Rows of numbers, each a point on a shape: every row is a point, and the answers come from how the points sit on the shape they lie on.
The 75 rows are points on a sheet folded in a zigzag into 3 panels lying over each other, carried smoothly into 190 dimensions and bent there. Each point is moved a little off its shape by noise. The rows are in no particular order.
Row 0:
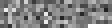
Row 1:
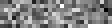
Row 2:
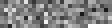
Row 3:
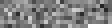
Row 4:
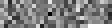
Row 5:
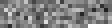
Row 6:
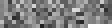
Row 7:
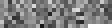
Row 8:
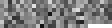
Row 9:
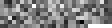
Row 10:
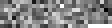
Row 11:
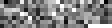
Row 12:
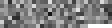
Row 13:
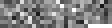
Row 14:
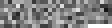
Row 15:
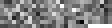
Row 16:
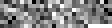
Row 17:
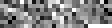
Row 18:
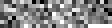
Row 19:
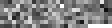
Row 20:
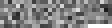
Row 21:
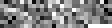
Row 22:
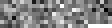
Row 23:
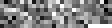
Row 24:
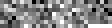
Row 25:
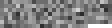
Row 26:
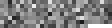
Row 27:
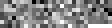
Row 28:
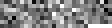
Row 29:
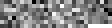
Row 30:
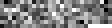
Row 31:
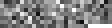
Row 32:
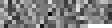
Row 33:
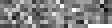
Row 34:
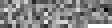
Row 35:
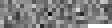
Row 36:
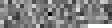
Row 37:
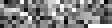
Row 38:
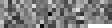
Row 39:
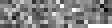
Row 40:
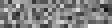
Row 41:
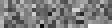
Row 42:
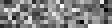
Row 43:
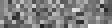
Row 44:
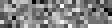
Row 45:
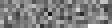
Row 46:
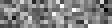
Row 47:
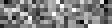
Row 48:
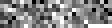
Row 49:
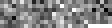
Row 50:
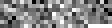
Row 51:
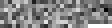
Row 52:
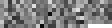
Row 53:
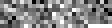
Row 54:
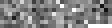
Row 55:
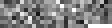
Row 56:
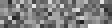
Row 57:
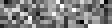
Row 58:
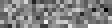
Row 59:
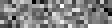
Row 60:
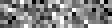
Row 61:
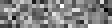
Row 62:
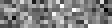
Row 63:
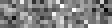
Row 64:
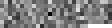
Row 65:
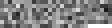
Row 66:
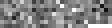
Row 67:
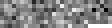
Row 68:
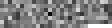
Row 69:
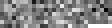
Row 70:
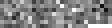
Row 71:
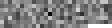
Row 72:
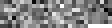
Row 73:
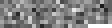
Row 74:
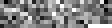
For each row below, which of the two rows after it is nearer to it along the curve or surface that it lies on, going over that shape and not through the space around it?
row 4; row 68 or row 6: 68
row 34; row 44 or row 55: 44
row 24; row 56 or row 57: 57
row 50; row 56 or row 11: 11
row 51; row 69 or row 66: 69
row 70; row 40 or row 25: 25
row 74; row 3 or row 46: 46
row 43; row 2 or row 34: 34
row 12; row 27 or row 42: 42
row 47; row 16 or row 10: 16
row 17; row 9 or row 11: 11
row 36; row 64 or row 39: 64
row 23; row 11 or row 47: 47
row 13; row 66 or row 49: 66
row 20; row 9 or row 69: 9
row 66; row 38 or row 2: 2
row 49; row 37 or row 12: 37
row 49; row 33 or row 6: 33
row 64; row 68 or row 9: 68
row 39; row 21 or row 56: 21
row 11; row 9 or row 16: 16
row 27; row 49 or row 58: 58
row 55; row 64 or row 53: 53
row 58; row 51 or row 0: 0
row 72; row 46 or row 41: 46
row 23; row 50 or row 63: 50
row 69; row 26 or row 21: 21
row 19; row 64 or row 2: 64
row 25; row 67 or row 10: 10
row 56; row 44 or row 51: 51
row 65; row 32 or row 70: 32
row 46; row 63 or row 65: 63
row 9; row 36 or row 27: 36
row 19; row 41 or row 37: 37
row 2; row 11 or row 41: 41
